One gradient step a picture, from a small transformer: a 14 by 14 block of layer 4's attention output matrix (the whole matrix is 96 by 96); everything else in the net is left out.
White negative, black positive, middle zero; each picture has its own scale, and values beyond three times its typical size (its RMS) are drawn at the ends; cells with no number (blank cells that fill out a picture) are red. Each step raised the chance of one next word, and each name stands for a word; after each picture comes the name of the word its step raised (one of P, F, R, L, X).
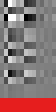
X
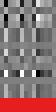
X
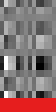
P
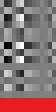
X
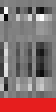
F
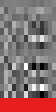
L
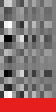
L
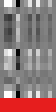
P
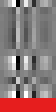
P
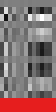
F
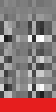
L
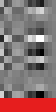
L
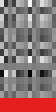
X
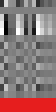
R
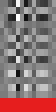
X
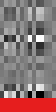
L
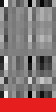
P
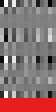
P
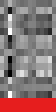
L
